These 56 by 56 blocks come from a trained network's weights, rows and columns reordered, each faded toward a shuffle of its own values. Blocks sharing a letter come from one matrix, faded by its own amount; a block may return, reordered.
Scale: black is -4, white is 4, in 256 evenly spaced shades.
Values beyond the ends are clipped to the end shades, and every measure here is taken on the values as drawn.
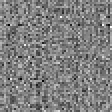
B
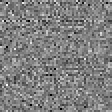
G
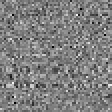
G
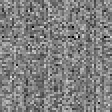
B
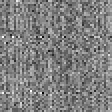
B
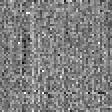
B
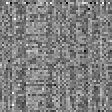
B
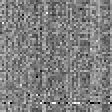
B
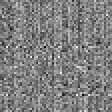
B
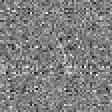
G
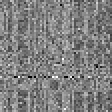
B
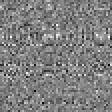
G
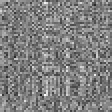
B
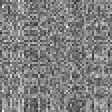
B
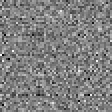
G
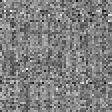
B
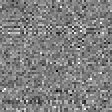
G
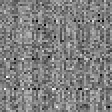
B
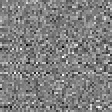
G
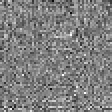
G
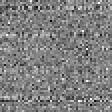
G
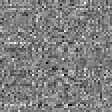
G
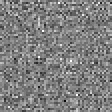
G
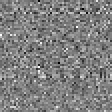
G
